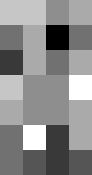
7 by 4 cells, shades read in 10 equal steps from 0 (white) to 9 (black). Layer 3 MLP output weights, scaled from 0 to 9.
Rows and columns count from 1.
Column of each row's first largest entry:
3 3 1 2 2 3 3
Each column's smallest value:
2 0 4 0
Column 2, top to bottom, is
2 3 3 4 4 0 6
